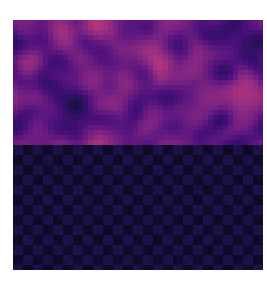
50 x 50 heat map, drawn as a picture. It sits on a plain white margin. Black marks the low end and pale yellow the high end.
It is made of 2 by 1 panels. Panel 1,1: low, blotchy. Panel 2,1: very low, checkered, faint in contrast.
